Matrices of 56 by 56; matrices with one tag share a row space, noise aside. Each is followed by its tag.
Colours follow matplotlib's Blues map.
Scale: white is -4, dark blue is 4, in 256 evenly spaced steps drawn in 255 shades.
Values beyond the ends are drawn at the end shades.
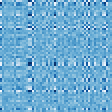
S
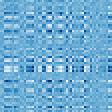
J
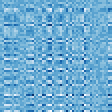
J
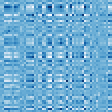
J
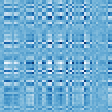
J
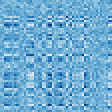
J
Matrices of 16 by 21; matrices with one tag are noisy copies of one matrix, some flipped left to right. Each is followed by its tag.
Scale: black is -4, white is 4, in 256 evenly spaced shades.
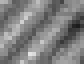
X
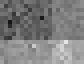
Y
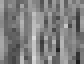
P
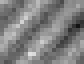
X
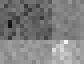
Y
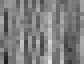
P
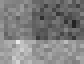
Y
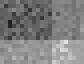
Y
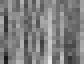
P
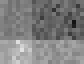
Y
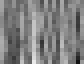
P
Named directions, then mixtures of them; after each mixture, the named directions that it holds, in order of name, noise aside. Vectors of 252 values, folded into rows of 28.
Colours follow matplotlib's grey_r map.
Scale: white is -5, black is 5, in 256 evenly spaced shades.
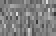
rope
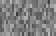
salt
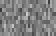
rope, salt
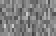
rope, salt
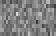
rope, salt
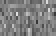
rope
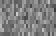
salt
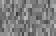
salt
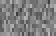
salt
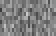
rope, salt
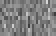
rope, salt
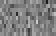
rope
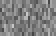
rope, salt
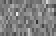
rope, salt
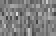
rope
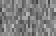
rope, salt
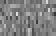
rope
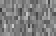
rope, salt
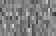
rope, salt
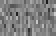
rope
